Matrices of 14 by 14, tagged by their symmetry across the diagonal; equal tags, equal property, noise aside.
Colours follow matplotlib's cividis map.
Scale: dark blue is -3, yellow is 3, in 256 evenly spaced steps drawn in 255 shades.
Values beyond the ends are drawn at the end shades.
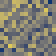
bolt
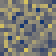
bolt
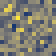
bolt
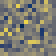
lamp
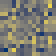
lamp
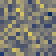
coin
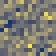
coin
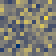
lamp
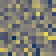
lamp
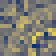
bolt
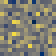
coin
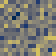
bolt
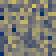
coin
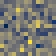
coin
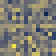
lamp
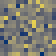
lamp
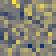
coin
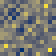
bolt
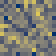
bolt
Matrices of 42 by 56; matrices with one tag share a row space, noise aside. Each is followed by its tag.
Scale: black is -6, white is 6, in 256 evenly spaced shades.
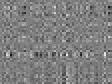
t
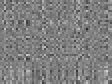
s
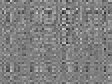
t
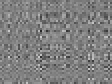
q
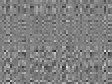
t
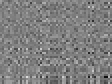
q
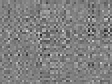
q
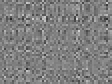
s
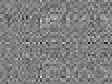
q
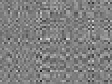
q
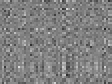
t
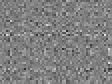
t
